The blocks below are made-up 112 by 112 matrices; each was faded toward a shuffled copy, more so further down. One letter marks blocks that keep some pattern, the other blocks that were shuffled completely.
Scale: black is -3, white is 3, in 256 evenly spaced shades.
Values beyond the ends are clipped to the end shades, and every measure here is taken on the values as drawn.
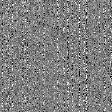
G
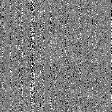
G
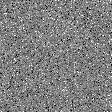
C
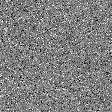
C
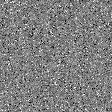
C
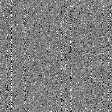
G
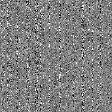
G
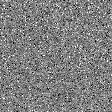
C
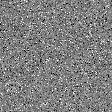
C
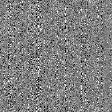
G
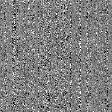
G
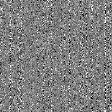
G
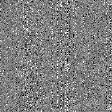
G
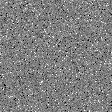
C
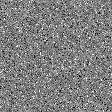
C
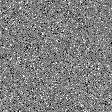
C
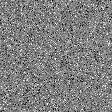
C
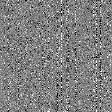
G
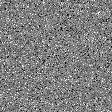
C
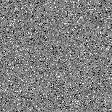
C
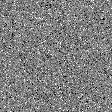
C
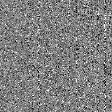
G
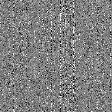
G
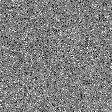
C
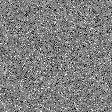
C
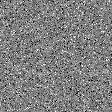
C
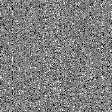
G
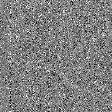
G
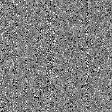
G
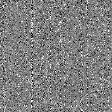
G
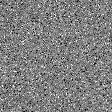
C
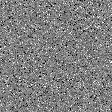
C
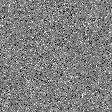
C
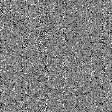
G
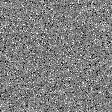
C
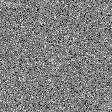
C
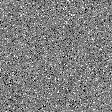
C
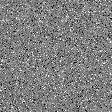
C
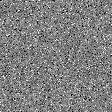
C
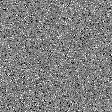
C
